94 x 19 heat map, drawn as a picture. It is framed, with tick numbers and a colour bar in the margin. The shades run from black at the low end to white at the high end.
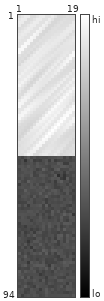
It is made of 2 by 1 panels. Panel 1,1: very high, slanting up to the right, faint in contrast. Panel 2,1: low, fine-grained, faint in contrast.
